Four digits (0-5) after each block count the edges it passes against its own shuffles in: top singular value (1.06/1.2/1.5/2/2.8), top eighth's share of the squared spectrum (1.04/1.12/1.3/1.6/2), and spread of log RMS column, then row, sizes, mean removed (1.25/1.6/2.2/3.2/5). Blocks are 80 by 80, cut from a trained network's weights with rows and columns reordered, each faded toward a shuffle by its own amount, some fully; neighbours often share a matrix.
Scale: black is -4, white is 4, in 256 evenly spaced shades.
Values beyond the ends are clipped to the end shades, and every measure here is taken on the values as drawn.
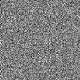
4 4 2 1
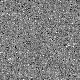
0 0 0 0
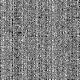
4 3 2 2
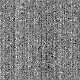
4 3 1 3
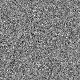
1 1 0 1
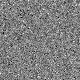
0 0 0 0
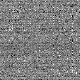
3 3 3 1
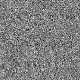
2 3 2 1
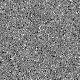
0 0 0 0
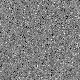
0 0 0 0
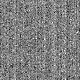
3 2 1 1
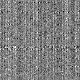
4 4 2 3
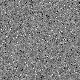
0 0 0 0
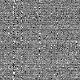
3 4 3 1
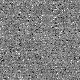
1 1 1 0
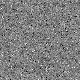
0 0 1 0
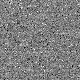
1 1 0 0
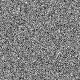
2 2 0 0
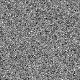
2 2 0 0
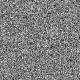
1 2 0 0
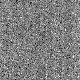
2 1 1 0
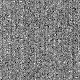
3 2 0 1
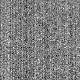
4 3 1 2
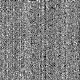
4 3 1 2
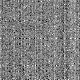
4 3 1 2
